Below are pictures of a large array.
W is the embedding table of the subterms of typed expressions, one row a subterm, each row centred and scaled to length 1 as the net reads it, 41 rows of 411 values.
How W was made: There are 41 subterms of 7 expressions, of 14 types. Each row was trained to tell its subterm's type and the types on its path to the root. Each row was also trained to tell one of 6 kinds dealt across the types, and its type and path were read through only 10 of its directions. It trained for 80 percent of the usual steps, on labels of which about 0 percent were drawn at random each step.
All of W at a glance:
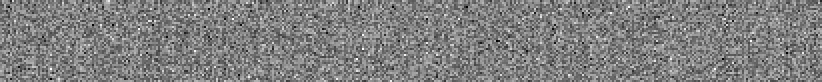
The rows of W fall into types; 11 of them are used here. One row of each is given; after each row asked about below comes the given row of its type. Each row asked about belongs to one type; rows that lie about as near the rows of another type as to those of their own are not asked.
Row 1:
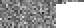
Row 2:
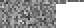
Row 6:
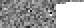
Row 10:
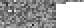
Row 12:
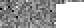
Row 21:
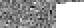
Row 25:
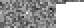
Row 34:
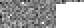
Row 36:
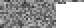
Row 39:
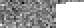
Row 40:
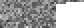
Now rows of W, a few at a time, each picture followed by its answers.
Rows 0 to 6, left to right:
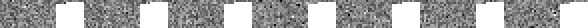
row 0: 1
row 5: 10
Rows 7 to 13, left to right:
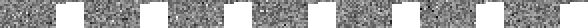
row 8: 39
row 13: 25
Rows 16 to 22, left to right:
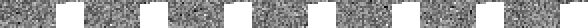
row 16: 39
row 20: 34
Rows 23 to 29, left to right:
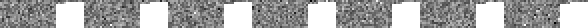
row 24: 10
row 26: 36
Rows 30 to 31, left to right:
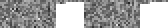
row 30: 12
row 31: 12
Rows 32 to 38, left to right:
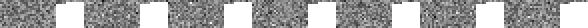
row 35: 12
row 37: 34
